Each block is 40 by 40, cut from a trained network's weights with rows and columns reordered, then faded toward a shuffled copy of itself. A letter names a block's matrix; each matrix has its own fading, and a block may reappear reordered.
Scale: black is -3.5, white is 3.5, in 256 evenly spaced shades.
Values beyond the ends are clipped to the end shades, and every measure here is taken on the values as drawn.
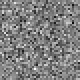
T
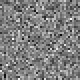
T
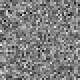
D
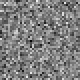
T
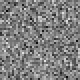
T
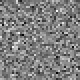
T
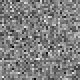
D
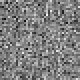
T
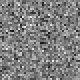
D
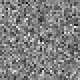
D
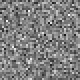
T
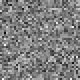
D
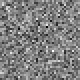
T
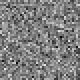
T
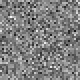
T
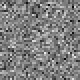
D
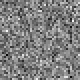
T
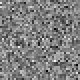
D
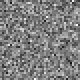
T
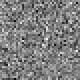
D
